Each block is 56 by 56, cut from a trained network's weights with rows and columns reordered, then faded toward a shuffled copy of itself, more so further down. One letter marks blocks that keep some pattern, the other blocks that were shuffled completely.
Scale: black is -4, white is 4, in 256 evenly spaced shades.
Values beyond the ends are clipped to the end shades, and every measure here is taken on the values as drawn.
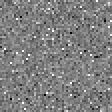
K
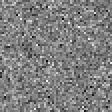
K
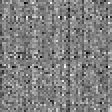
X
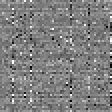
X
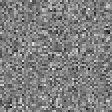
X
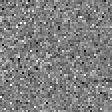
K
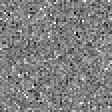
K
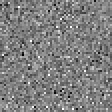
K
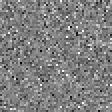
K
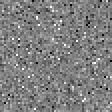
K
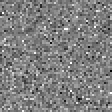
K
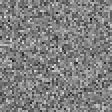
K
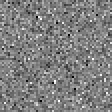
K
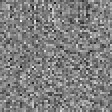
X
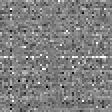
X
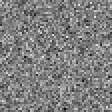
K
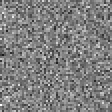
X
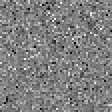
K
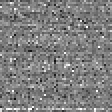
X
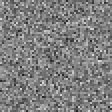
K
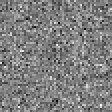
X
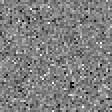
K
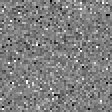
K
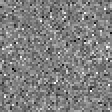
K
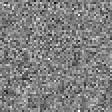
X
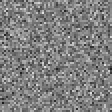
K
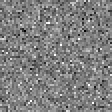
K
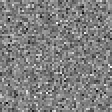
K
